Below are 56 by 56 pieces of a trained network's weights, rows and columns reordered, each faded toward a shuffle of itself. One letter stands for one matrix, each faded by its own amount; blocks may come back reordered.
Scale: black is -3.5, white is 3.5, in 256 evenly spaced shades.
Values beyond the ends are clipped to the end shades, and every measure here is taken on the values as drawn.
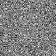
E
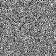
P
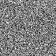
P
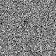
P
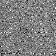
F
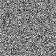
E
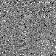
F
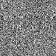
E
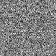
P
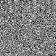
F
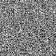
E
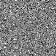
F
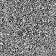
P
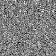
E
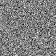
P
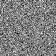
P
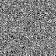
E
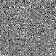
F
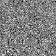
F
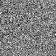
E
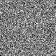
P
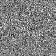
E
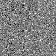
F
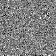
F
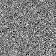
P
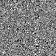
F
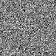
E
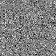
F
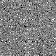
F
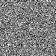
E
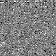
F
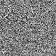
P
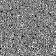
F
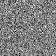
P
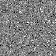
F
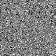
F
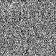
P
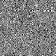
F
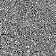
F
